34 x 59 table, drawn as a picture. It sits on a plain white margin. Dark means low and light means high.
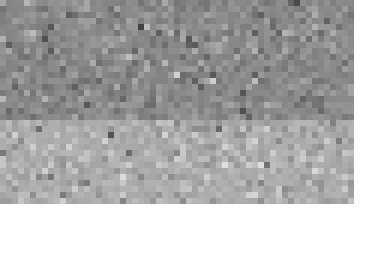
There are no regular stripes. On average the colour sits 60% of the way up the scale. A horizontal seam about 60% of the way down splits the table, and the bottom part is higher. The values follow a bell shape.
